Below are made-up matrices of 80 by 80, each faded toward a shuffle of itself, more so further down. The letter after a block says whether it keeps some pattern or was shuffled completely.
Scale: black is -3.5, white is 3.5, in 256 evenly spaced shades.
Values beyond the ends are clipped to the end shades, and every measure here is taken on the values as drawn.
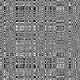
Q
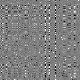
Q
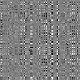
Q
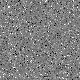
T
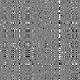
Q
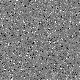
T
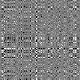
Q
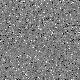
T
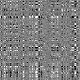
Q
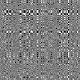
Q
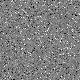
T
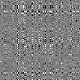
Q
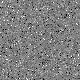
T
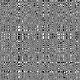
Q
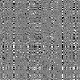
Q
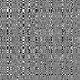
Q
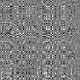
Q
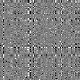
Q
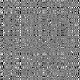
Q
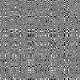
Q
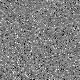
T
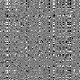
Q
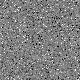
T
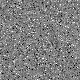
T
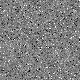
T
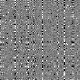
Q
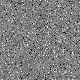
T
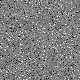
T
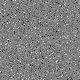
T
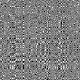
Q
